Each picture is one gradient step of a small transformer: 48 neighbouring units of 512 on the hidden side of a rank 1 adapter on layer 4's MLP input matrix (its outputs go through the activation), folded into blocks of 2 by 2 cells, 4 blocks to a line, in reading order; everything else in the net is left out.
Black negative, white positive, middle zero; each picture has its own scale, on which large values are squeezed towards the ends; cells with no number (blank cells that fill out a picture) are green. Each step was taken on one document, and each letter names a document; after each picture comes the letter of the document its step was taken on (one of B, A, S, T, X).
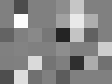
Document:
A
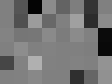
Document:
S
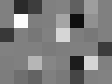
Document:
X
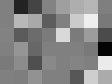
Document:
S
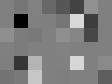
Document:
A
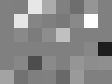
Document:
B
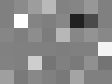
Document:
X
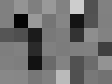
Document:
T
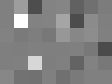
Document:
X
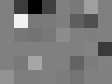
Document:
B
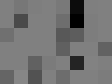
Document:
A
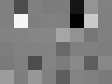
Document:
A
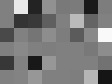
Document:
S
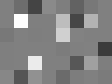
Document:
X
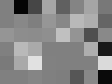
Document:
S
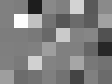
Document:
X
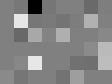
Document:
B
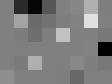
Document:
B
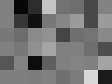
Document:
S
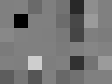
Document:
A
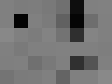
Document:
A
